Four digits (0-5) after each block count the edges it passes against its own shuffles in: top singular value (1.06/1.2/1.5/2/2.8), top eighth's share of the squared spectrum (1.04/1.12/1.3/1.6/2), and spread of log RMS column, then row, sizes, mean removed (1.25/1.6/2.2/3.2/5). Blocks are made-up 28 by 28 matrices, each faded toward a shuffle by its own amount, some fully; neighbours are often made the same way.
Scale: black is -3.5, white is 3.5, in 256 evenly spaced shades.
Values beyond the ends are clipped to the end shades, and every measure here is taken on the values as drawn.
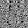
3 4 1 2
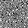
0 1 0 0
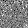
1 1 0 0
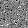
1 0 0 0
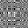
4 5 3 3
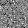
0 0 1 0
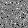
1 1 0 0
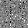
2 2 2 0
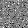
0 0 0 0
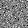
0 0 0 0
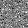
0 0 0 0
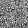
1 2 0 0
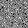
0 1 0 0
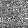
1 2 0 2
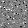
0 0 0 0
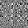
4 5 2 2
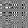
4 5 3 3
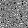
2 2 0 1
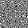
3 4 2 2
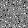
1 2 0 1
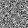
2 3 0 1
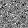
0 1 0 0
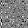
3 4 1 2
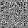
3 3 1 1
